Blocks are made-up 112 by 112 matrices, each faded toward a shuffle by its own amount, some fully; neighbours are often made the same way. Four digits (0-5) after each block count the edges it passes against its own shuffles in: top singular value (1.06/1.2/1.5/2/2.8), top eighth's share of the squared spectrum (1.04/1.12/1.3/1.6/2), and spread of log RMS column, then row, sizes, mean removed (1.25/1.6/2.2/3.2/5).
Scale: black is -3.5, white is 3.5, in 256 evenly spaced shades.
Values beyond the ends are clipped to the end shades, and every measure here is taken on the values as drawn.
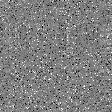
3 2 1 0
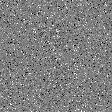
1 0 0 0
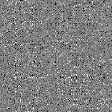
4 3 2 2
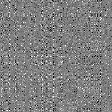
4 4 3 2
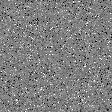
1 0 0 0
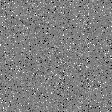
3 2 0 0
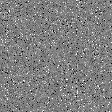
3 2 1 0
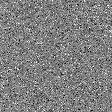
1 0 0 0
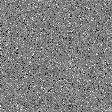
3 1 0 0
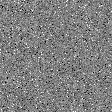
0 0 0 0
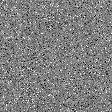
0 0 0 0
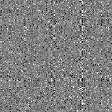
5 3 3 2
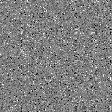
4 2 1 1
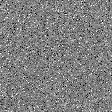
3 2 0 0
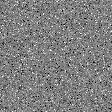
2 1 0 0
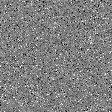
2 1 0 0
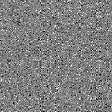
4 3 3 2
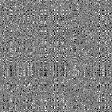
5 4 3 3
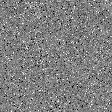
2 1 0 0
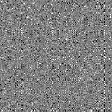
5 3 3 2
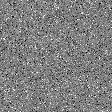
0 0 0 0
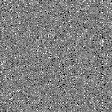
4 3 2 1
